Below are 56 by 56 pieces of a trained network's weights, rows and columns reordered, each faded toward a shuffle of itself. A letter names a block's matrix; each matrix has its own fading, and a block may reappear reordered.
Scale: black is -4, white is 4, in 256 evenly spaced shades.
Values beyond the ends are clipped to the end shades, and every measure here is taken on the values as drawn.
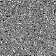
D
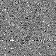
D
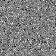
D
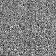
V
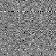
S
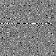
S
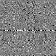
S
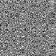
S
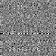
S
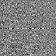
S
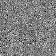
D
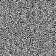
V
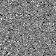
D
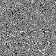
D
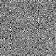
S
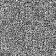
V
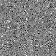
D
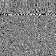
S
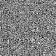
V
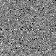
D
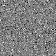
D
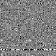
S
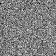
V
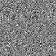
S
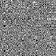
S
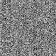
V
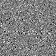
D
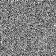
V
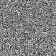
V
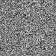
V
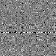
S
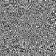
S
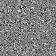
D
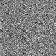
V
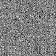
V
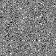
D
